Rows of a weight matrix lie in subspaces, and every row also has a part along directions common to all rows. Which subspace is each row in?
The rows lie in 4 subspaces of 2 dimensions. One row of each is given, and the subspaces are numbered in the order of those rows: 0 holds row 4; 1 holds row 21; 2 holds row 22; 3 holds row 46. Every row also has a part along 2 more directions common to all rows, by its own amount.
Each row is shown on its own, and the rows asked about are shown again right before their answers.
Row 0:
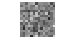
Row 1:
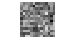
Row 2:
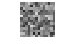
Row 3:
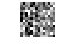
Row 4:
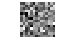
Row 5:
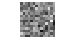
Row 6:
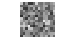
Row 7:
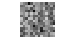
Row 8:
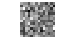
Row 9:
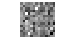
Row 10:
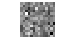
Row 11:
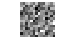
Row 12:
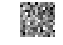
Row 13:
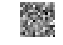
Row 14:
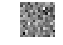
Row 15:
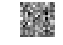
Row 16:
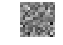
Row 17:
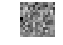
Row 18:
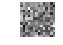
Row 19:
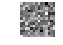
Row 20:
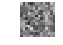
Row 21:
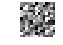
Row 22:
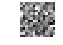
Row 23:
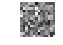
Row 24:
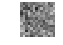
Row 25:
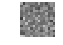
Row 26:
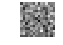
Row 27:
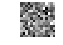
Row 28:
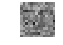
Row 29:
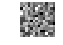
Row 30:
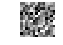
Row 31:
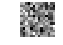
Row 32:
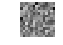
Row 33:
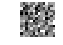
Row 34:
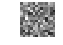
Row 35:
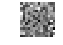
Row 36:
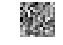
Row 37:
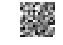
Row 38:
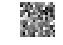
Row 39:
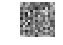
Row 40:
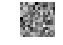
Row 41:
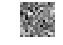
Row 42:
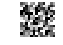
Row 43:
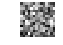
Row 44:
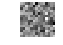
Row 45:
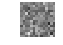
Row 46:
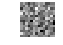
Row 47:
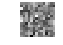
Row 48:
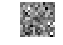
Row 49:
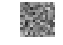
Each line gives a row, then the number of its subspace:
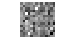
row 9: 0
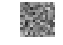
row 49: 0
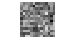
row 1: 3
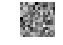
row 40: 1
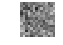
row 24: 3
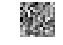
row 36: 1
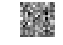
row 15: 2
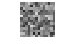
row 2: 1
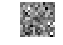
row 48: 0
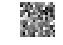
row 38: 2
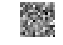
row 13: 2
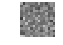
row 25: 2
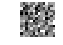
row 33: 3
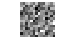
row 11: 3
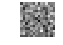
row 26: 2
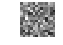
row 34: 3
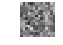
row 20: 1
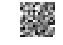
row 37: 2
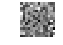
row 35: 2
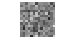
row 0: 3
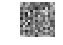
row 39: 2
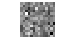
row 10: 0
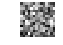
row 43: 0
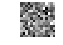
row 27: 2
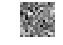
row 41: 3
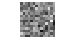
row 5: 3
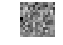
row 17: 1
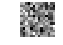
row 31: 1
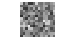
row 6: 1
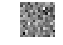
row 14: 2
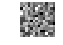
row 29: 3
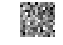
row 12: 2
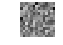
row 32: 1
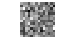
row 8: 2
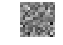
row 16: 0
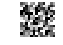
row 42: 3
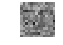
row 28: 1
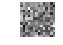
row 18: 0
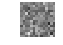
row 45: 0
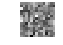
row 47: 3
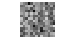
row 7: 1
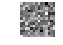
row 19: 2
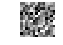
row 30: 3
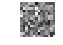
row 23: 1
